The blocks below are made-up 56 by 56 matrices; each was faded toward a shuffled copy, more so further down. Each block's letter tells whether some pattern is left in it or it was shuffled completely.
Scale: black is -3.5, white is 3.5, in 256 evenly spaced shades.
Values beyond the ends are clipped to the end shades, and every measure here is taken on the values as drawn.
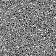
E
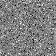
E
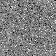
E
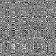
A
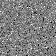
E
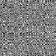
A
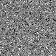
E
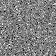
E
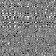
A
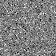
E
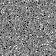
E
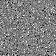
E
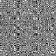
A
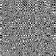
A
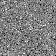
E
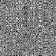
A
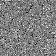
E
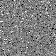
E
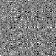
A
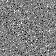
E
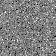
E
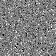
E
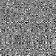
A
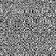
A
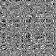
A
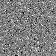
E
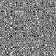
A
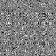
A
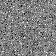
E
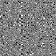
A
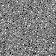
E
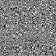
A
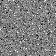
E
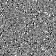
E
